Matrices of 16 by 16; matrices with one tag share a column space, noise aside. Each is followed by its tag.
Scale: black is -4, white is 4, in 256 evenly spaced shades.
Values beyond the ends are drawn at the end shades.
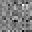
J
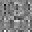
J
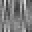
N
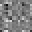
J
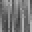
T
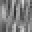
N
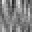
N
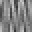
N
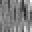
N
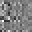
J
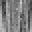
T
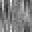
N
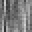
T
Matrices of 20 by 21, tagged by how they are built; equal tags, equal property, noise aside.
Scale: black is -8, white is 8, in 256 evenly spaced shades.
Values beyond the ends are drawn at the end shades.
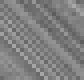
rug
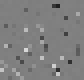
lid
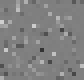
lid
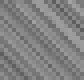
rug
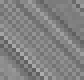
rug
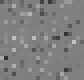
lid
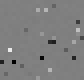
lid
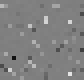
lid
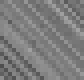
rug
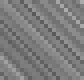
rug
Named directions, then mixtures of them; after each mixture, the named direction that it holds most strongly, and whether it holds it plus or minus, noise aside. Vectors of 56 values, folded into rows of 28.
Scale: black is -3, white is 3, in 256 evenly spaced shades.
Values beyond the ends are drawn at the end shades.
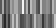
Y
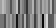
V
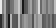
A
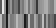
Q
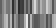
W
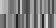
V, plus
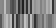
W, plus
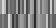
V, plus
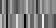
Q, plus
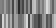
W, plus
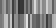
W, plus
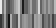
A, plus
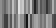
W, minus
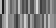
Q, minus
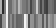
Q, minus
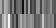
Y, minus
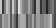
W, minus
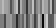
V, plus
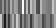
Y, plus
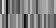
Q, plus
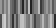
Y, minus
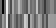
Q, minus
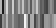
Q, minus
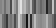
W, minus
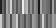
A, minus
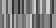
W, plus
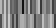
Y, minus
